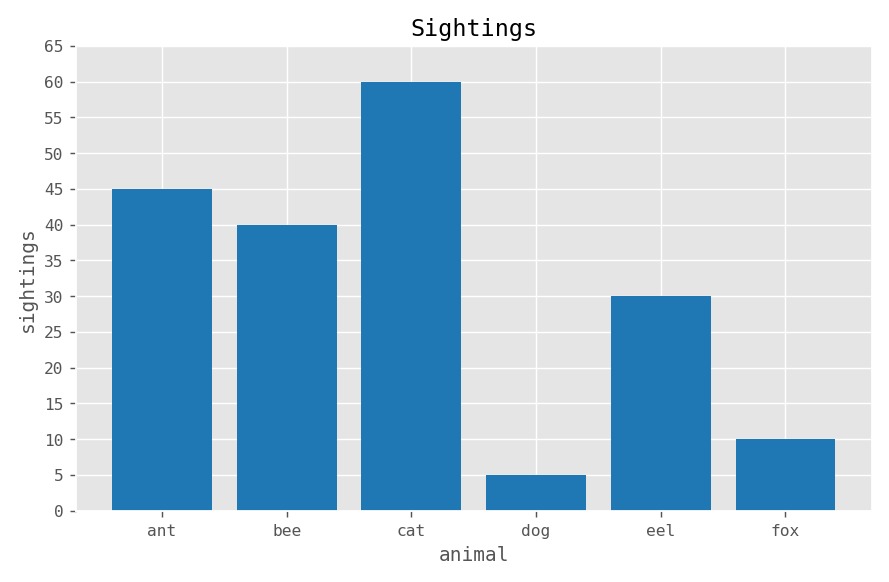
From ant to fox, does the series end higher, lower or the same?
lower
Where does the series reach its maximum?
cat
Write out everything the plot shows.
Title: Sightings
x-axis: animal, ticks ant bee cat dog eel fox
y-axis: sightings, ticks 0 5 10 15 20 25 30 35 40 45 50 55 60 65
Values:
45 40 60 5 30 10
